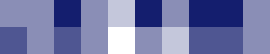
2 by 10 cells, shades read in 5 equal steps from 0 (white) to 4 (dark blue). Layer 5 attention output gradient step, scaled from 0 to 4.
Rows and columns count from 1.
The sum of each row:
27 21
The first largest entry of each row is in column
3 1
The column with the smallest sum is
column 5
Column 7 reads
2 1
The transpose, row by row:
2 3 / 2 2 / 4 3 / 2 2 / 1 0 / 4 2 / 2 1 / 4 3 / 4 3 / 2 2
